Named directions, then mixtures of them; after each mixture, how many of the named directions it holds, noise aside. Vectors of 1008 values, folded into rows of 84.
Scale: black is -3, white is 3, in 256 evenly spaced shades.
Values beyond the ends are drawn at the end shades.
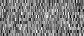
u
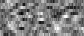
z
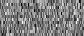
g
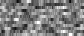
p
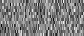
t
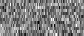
two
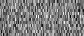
one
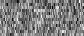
three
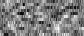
one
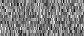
one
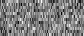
three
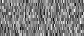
one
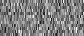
one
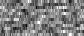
one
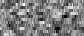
one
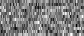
three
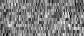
three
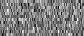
one
